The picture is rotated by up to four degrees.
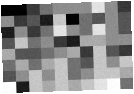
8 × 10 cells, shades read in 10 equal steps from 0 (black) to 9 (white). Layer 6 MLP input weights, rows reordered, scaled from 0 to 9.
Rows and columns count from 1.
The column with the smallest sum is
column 2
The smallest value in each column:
0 0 2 1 2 0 2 3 3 2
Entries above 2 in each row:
6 7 8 8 8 10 10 9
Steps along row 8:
down up down up down up up up down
